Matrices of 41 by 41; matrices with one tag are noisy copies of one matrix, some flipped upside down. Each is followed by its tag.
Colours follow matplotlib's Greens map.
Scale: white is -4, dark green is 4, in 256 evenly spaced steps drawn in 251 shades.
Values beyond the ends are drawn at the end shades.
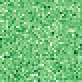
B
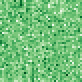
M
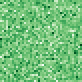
B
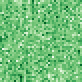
M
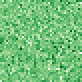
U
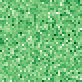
U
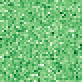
B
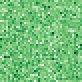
B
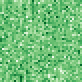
M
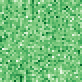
M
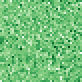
U
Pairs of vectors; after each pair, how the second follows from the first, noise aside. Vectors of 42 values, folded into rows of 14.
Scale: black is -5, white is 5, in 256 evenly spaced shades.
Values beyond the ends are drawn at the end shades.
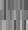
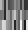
scaled up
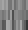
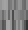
copied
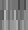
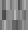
sign-scrambled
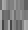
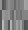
negated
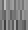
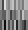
scaled up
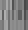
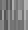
negated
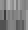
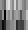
scaled up
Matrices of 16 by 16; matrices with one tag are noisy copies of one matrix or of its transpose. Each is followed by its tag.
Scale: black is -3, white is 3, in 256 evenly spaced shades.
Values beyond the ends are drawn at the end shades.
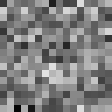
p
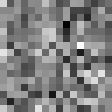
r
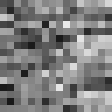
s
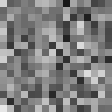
r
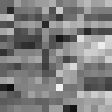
s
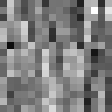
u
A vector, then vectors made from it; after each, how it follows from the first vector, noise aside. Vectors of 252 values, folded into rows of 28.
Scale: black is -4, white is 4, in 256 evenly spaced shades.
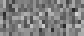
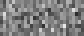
negated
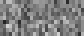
wrapped around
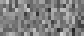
wrapped around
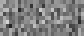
reversed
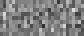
negated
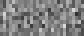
negated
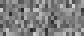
wrapped around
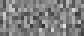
negated
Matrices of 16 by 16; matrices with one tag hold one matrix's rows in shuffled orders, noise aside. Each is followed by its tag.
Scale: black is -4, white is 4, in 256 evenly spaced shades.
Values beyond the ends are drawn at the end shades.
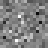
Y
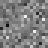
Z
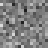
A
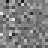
A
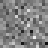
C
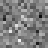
Y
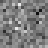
Y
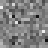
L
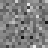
C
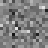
L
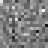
L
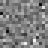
Z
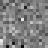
A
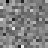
A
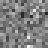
C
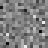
Z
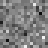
Z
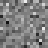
Z
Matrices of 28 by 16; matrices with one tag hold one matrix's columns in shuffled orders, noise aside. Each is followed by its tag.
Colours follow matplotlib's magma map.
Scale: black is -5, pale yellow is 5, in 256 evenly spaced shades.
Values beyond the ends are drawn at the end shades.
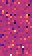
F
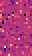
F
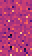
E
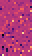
E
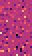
E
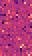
F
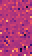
E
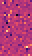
F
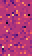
F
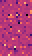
F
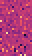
E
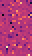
F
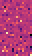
E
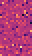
F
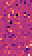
F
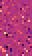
E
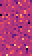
F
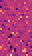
E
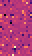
F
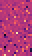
E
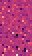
E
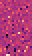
E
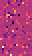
F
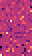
E
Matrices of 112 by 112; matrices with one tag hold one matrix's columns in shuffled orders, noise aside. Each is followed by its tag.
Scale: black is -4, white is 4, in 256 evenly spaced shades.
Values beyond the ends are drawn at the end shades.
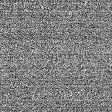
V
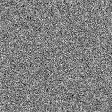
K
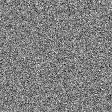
K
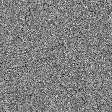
K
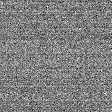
V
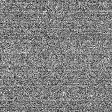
V
